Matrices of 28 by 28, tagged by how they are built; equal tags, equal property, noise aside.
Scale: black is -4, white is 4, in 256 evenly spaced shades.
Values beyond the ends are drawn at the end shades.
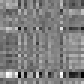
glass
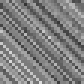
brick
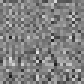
glass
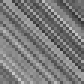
brick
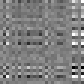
glass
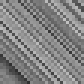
brick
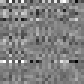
glass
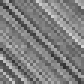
brick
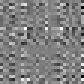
glass
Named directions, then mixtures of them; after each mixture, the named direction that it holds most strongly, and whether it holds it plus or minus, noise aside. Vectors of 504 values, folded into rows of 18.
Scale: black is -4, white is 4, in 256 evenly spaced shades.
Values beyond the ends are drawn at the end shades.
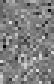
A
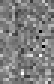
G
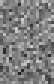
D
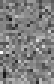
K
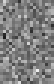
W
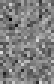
K, plus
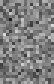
D, plus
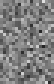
D, plus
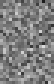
D, minus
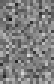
K, plus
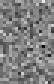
D, plus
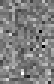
G, plus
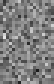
W, minus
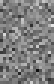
D, plus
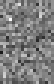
K, minus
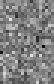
K, minus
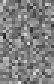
W, plus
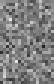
K, minus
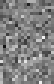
A, plus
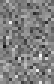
A, plus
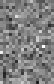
K, plus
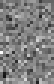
K, plus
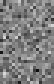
W, minus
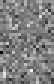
K, minus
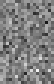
A, plus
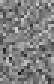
D, plus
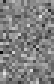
K, minus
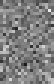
D, minus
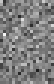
D, plus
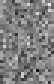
A, minus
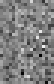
G, minus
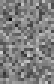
D, plus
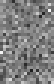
A, minus
